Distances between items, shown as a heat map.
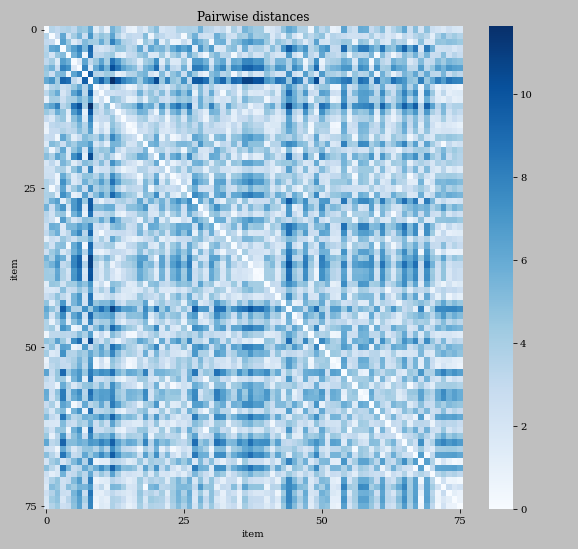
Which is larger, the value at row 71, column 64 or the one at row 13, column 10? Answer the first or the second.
the first
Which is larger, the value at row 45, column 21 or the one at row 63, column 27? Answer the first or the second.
the first
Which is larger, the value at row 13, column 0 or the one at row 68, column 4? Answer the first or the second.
the first
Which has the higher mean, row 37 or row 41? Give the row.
37
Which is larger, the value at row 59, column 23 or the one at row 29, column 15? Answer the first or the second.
the second
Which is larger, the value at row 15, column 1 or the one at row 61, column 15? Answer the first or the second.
the second
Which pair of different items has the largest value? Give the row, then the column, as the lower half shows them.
12, 8
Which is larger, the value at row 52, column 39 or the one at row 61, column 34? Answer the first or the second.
the second
